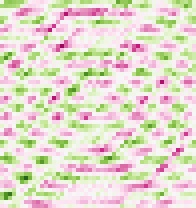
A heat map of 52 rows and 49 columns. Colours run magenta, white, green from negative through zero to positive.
Histogram: bell-shaped. Rings: centred on the centre. Stripes: horizontal, repeating 12 times. Slope: none.
